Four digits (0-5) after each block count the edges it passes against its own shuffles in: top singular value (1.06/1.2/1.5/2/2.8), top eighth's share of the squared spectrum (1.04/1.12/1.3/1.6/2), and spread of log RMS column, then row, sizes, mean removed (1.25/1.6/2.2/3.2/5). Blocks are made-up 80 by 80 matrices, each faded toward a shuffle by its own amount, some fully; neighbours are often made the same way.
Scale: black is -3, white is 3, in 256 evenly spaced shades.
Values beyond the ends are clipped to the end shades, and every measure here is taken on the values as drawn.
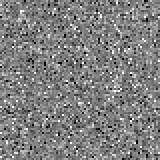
1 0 0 0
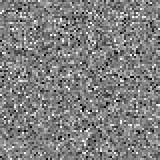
3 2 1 1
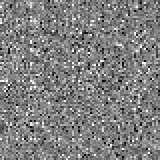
4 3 2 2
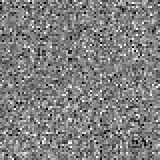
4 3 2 2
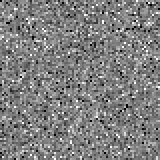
1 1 0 0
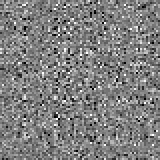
4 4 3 2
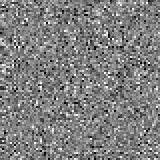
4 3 1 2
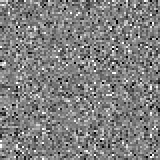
4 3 2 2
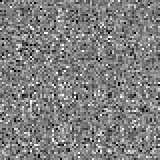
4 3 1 2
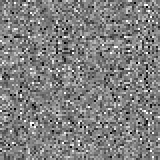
4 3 2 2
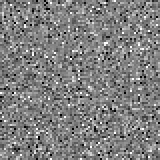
2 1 0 0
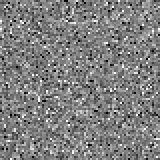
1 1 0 0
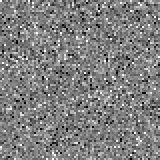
0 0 0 0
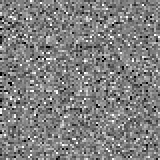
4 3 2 2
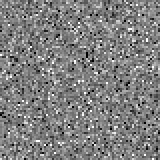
0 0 0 0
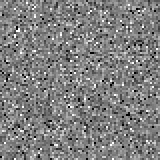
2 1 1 0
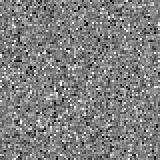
2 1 0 0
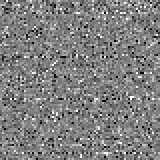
1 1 0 2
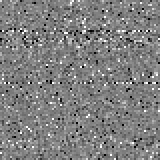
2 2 0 2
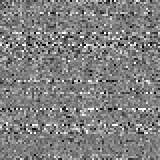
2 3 0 4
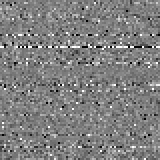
3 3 0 3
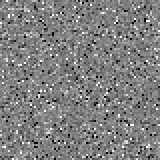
0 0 0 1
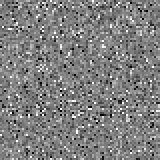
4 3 2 2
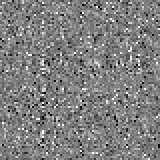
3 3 2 1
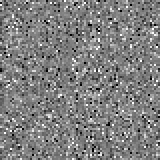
3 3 2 1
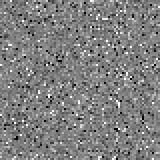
2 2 1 0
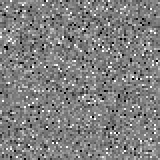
1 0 0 0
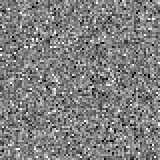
0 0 0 0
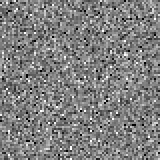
0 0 0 0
